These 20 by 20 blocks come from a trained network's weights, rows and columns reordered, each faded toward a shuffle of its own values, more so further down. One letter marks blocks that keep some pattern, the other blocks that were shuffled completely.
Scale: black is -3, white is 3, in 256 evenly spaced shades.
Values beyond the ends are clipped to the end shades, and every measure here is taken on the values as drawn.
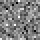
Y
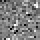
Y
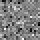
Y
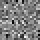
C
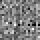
C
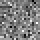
Y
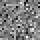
Y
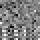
C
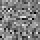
C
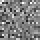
C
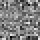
C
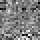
C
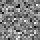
C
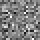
C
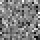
C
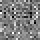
C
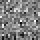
C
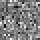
Y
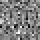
C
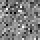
Y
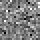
Y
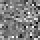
C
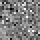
Y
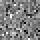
Y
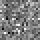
C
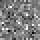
Y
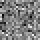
C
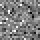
Y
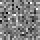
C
